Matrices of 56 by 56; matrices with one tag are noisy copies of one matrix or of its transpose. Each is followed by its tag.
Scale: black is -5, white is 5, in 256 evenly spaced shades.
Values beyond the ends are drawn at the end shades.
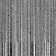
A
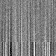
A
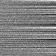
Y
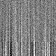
A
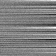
Y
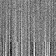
A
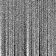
Y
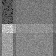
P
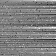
Y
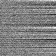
Y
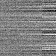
A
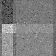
P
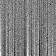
Y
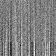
A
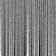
Y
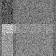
P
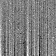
Y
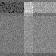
P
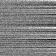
Y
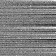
Y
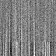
A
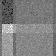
P
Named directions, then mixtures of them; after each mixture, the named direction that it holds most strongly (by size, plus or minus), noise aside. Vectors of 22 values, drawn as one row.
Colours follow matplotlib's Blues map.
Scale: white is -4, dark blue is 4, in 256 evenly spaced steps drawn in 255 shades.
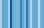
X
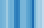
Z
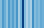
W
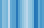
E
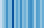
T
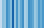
T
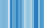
E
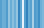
W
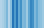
T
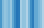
Z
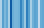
X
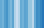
Z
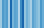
X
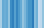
Z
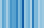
W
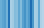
E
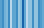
W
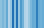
E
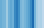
Z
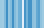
W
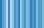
X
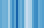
E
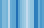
E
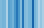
Z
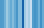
W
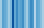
T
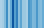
T
